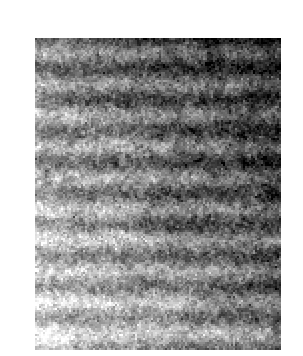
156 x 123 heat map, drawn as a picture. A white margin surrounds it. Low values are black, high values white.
There is an overall slope up to the bottom left. The values follow a bell shape. Horizontal stripes repeat 10 times down the table. The bottom left is the ninth with the highest average. No single row or column stands out from its neighbours. The top right is the ninth with the lowest average.
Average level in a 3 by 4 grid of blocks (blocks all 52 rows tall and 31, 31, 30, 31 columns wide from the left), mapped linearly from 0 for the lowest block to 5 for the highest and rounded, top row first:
3210 | 4321 | 5432
